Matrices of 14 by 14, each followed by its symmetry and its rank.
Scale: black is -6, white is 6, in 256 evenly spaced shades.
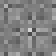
symmetric, rank two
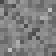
symmetric, full rank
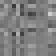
neither, rank two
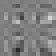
antisymmetric, rank two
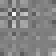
symmetric, rank two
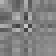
symmetric, rank two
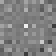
symmetric, rank two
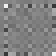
symmetric, rank two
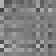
neither, rank two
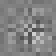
symmetric, rank two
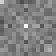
symmetric, rank three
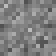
symmetric, full rank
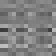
neither, rank two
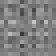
antisymmetric, rank two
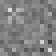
symmetric, rank three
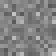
symmetric, rank three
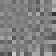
antisymmetric, rank two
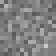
symmetric, full rank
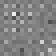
symmetric, rank three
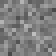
symmetric, full rank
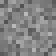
symmetric, full rank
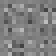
antisymmetric, rank two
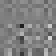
neither, rank two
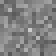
symmetric, full rank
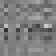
neither, rank two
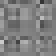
antisymmetric, rank two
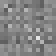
symmetric, rank three
